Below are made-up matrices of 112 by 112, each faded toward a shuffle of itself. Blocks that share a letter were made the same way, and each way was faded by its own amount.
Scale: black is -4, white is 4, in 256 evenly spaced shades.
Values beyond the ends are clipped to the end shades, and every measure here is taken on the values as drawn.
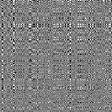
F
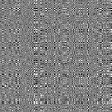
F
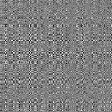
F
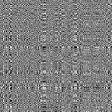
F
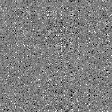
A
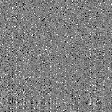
A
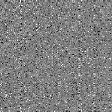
A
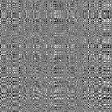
F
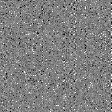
A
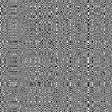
F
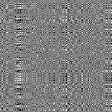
F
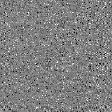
A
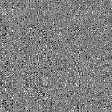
A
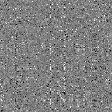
A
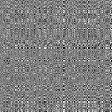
F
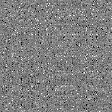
A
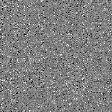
A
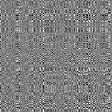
F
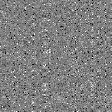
A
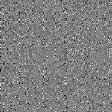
A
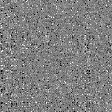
A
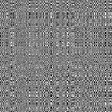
F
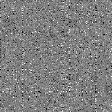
A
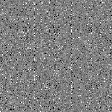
A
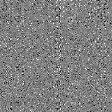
A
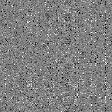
A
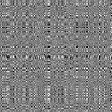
F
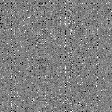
A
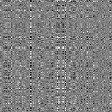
F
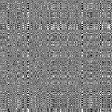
F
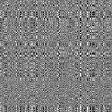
F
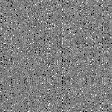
A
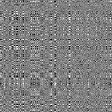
F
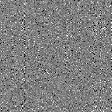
A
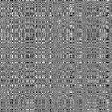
F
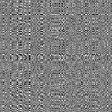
F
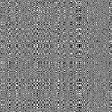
F
